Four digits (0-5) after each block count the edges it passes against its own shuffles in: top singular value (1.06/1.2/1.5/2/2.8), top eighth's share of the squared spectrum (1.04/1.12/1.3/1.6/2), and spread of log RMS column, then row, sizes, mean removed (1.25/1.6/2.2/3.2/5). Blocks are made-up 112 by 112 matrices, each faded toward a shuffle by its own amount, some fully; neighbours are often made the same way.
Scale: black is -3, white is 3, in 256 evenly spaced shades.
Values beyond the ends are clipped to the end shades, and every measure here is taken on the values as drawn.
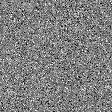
0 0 0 0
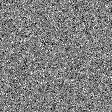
0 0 0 0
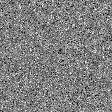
0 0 0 0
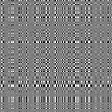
5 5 5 5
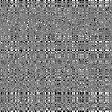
5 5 3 4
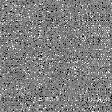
4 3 1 2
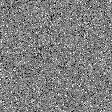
0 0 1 0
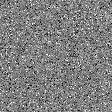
0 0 0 0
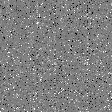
3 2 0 0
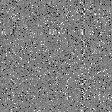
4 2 1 0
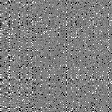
5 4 3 2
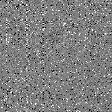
4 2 2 1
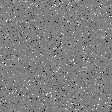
0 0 0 0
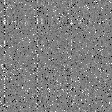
4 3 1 1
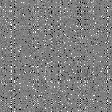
5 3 3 2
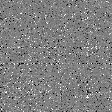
2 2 1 2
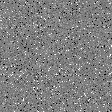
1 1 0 1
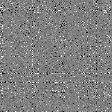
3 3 3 3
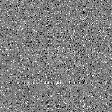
4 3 2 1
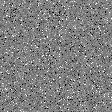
2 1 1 0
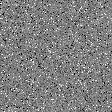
1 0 0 0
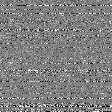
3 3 0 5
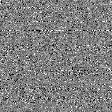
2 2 0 3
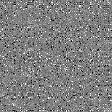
4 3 2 2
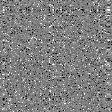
4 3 2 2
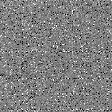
4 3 1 2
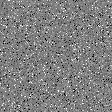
2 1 0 0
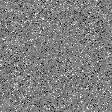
3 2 0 0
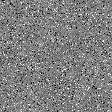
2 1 0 0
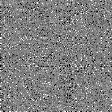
4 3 2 2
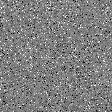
2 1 0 0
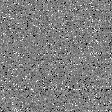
3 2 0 2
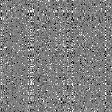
4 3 3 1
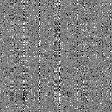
5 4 3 2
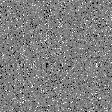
3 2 1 0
